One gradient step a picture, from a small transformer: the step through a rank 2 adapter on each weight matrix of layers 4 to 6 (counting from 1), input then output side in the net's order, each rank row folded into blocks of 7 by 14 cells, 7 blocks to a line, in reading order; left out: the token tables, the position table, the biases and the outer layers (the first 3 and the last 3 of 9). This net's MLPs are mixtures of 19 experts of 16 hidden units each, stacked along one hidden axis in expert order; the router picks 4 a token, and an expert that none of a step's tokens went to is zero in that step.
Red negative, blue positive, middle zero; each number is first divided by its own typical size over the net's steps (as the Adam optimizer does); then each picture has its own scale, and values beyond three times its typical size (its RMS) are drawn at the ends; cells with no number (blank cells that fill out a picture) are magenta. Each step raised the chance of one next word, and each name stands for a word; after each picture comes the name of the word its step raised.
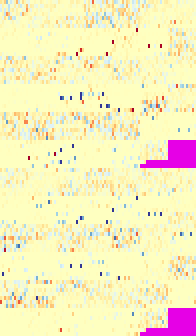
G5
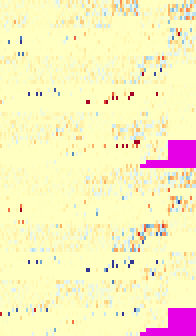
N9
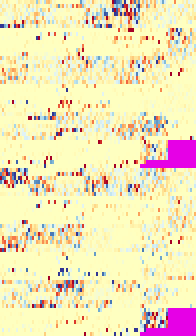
N9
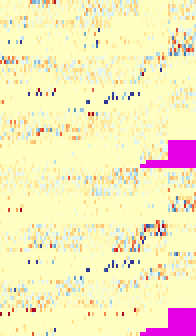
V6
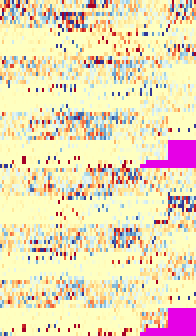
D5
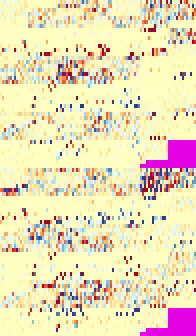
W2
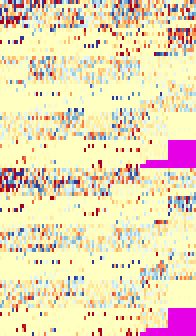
D5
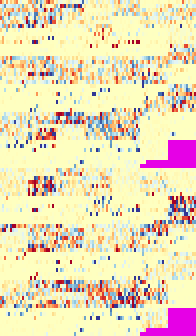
G5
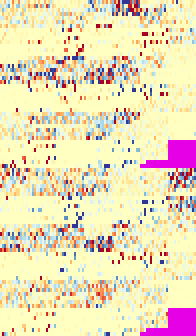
W2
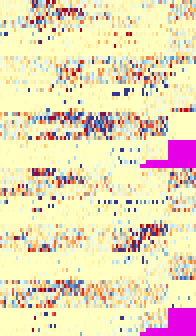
G5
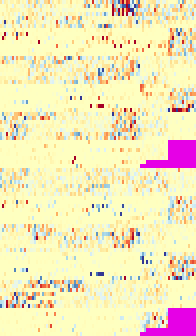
N9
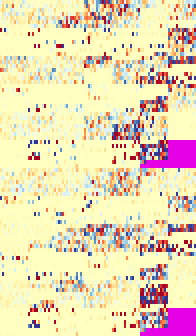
D5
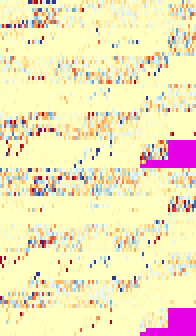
V6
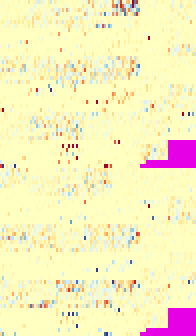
N9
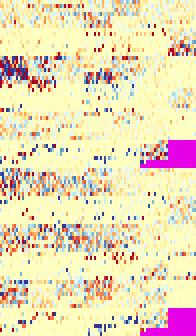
W2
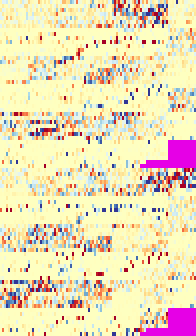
W2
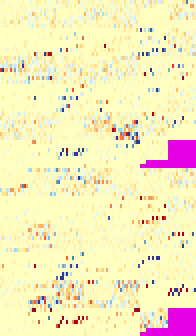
V6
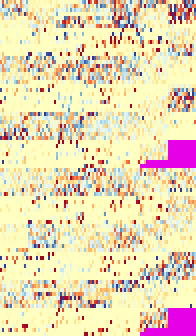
D5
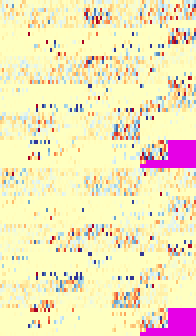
V6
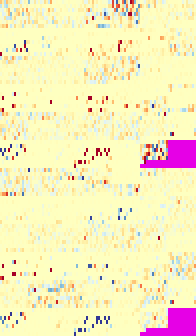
N9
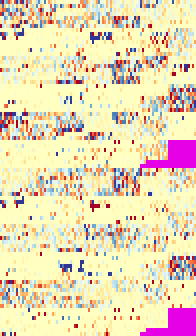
D5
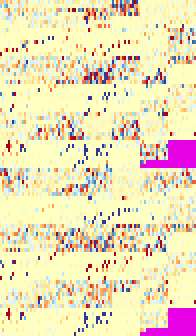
W2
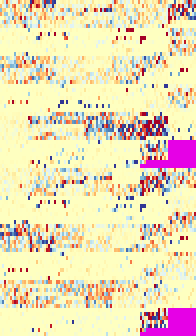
G5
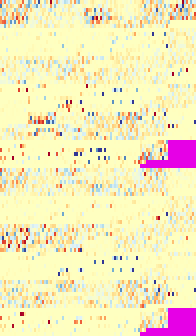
V6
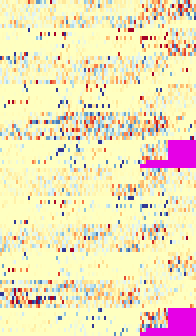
G5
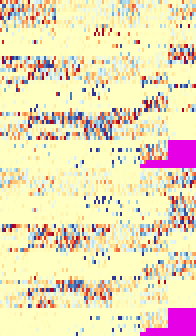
G5
